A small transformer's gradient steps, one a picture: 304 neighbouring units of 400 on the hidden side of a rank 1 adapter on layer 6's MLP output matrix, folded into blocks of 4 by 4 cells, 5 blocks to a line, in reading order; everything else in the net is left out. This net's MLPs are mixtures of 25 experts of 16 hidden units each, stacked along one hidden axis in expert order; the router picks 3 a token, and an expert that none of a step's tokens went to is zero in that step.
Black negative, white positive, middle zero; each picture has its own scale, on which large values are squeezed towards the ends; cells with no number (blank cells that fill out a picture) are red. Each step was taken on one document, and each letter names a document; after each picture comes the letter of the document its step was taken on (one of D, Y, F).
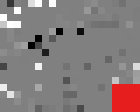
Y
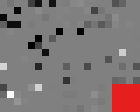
Y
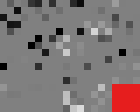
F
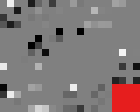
Y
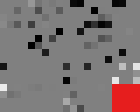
F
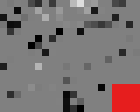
F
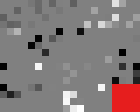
F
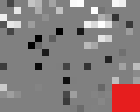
F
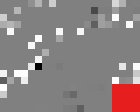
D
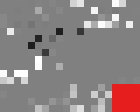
D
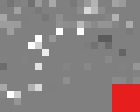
Y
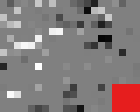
Y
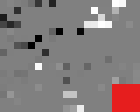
D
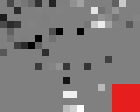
D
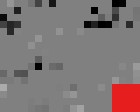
D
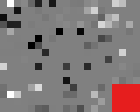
Y
